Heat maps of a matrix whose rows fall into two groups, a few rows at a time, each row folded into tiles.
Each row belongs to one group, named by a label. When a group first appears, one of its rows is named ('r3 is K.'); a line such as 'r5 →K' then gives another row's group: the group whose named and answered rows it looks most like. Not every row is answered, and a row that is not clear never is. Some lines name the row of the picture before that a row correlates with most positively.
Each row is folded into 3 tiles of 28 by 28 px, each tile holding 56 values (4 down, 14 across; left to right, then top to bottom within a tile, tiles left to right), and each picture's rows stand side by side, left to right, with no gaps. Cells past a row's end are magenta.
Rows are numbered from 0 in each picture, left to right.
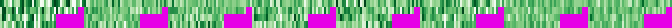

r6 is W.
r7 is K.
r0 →K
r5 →K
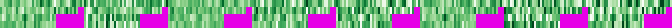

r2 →K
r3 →K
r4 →K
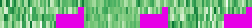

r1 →K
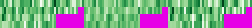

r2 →K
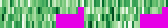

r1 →W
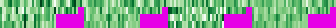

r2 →W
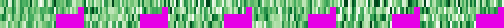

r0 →K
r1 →W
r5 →W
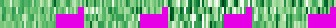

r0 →K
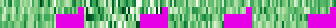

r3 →W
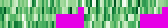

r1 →K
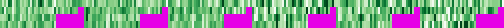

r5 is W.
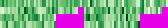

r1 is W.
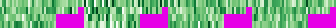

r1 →W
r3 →K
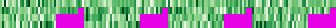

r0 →W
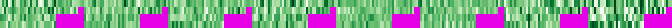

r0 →K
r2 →W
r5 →W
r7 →W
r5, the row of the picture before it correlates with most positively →2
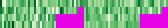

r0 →W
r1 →K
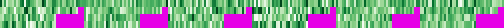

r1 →W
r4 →W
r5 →K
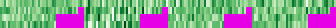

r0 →W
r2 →K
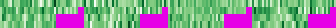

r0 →K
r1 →W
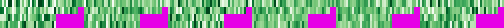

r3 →W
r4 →K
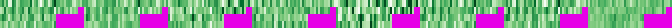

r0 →K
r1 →K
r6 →K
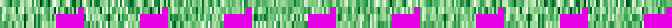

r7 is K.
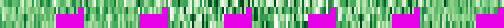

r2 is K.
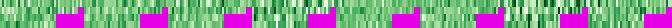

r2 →K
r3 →K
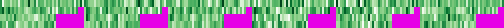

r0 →W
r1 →K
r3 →W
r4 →W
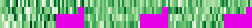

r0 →W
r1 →W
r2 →W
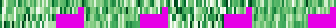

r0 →W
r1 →K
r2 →W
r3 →K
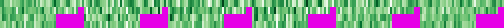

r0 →K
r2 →K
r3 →K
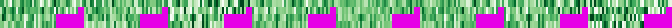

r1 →W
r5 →K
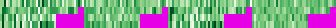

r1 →W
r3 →W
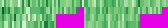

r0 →W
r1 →K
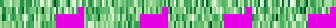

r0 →K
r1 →W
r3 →K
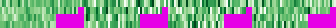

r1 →K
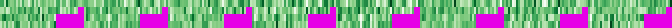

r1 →K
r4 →K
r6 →K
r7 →W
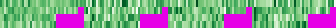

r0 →W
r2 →W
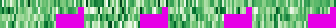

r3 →W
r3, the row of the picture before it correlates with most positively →0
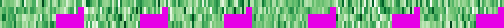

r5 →W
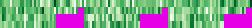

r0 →K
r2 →W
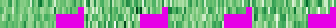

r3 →K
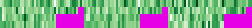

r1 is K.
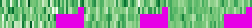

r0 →W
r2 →K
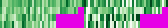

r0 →W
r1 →W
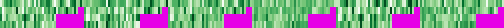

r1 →W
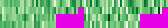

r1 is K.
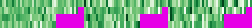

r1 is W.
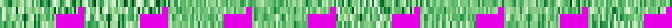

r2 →W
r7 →W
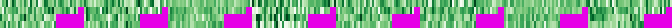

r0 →K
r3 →W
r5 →K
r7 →W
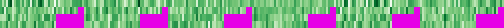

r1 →K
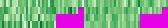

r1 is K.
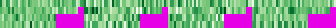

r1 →W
